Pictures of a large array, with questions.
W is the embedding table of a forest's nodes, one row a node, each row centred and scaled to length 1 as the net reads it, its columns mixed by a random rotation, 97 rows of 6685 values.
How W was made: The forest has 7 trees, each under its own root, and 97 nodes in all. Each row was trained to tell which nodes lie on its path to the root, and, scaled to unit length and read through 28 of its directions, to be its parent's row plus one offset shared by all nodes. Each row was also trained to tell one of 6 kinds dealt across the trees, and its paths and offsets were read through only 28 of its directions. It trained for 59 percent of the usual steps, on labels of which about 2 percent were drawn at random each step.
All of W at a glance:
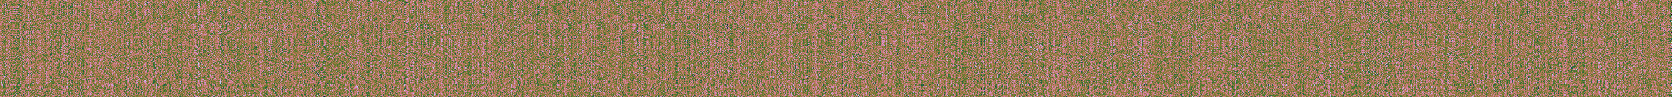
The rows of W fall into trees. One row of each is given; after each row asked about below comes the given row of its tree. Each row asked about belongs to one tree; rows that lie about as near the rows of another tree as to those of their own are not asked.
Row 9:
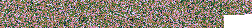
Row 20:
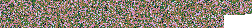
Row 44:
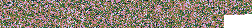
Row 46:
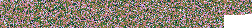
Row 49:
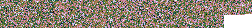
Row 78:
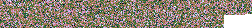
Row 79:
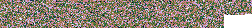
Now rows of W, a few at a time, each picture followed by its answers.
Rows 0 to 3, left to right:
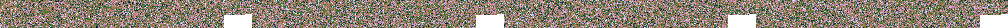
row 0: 20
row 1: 49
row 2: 46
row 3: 49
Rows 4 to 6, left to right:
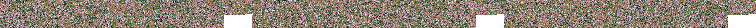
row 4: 78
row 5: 49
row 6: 9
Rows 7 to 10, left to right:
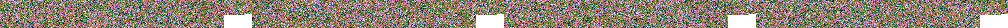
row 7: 9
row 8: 78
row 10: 49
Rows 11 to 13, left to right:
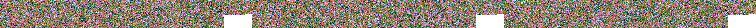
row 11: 9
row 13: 9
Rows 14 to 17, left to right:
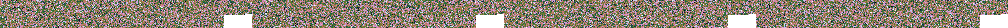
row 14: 78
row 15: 20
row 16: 44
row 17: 44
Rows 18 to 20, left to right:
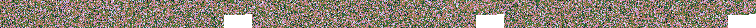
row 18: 44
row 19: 49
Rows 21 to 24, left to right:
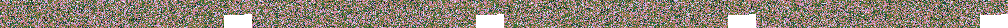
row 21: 9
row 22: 78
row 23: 46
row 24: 79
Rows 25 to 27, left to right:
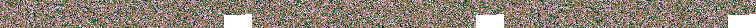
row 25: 79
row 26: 44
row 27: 79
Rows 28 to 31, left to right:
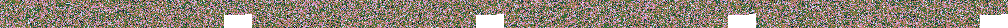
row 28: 79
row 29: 9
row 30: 46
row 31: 78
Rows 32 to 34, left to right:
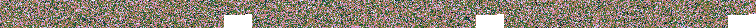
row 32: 46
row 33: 44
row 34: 9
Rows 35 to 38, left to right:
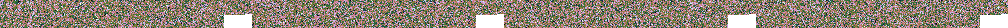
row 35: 78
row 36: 46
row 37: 46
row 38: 78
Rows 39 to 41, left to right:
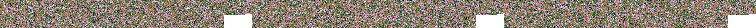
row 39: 79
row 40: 44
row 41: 78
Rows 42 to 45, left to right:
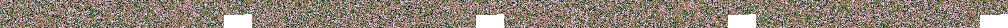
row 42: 44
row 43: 49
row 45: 44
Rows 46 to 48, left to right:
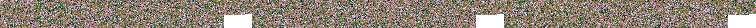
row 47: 46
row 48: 78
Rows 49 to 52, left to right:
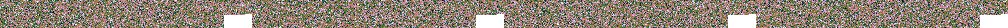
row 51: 49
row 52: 44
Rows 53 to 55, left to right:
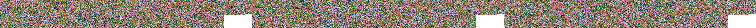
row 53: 46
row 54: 46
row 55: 20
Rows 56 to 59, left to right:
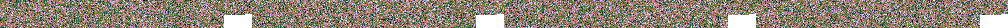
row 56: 78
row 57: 9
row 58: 44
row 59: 78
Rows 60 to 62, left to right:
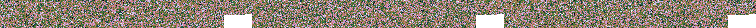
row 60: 20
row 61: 46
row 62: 49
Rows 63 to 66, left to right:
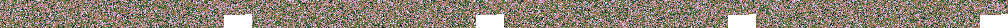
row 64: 44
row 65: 49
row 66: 49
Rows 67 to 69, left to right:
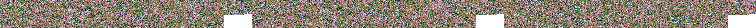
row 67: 44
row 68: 44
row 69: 46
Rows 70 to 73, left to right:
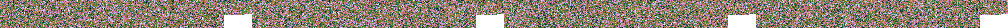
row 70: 44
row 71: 49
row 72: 49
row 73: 9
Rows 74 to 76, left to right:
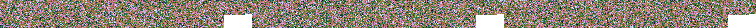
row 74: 78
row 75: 78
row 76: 46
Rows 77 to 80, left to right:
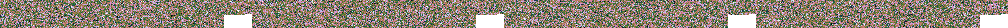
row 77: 46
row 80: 49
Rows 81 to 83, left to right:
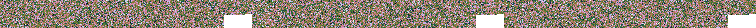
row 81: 44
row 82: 49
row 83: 78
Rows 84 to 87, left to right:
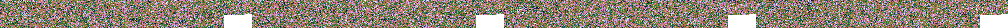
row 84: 9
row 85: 9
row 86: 49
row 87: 78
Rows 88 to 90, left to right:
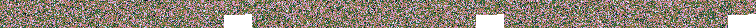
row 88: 78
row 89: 44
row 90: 9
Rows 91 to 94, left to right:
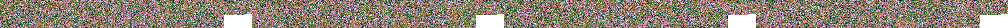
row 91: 44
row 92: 49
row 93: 49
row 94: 78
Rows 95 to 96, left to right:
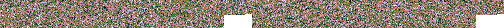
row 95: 20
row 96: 46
